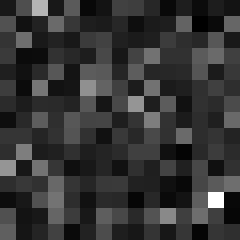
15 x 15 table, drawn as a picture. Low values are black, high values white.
Slope: none. Histogram: skewed, a long tail of high values. Seam: none. Stripes: none. Average level on the scale: 20%. Mirror symmetry: none. Grain: fine.
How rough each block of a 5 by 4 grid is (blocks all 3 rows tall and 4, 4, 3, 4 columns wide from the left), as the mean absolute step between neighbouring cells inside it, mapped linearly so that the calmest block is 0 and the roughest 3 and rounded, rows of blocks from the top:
3102 | 1121 | 0121 | 3001 | 1123
